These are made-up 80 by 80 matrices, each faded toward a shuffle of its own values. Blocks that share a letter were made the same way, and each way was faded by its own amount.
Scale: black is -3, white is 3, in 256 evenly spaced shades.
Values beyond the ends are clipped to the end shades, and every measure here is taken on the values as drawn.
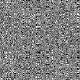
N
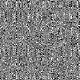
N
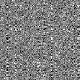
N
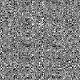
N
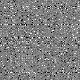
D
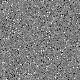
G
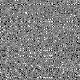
D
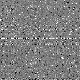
D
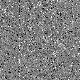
G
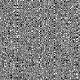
N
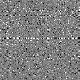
D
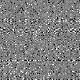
D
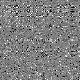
D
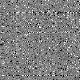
D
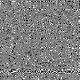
D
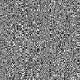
N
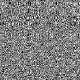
N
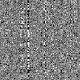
N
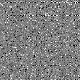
D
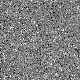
G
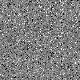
G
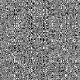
N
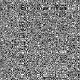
N
